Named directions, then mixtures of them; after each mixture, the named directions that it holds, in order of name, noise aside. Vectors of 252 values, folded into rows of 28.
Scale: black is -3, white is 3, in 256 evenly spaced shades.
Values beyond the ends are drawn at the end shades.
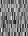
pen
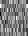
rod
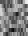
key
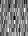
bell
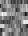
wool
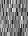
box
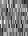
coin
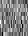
coin, pen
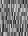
coin, pen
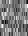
rod, wool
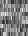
pen, wool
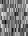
key, rod, wool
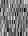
bell, box, coin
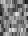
key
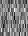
bell, pen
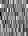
rod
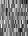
box, coin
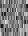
box, rod, wool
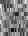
key, rod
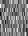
rod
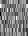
rod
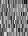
bell, coin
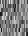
box, pen, rod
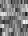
wool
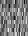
bell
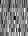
bell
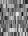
key, pen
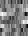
key, wool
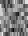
key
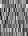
rod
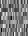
box, pen, wool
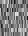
box, key, rod
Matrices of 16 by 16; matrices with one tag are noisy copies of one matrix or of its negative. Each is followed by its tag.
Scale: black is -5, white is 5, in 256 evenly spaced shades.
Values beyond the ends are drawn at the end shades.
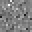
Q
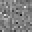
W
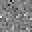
Q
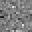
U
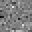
U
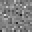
W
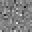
W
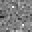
U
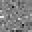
U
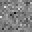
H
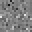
Q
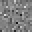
W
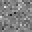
H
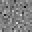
W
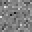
H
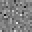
W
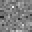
U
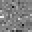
U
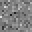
H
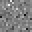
Q
